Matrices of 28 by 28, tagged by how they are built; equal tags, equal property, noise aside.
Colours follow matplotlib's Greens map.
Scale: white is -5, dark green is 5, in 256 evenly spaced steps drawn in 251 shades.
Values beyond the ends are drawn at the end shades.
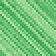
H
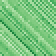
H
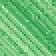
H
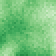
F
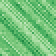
H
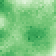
F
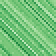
H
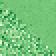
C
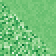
C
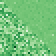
C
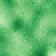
F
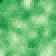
F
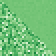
C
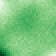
F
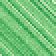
H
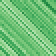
H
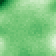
F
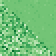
C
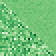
C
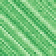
H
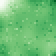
F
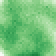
F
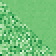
C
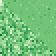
C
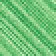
H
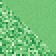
C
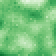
F
